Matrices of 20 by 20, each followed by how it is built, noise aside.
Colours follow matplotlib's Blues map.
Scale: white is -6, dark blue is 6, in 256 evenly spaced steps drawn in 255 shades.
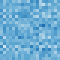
low rank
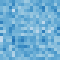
low rank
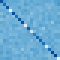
diagonal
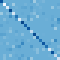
diagonal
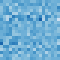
low rank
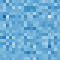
low rank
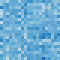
low rank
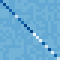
diagonal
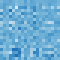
low rank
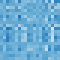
low rank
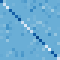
diagonal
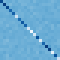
diagonal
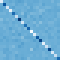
diagonal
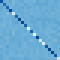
diagonal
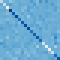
diagonal
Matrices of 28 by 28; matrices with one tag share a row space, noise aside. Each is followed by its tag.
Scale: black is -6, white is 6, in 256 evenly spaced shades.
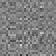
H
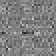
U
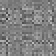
U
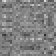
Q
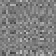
H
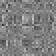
U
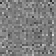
U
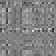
U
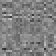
Q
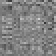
Q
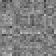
Q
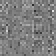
U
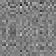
H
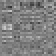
Q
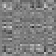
Q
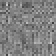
U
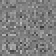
H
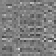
Q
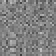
H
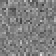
H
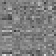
Q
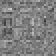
Q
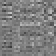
Q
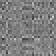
U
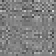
U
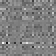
U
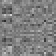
Q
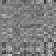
Q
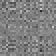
H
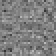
Q
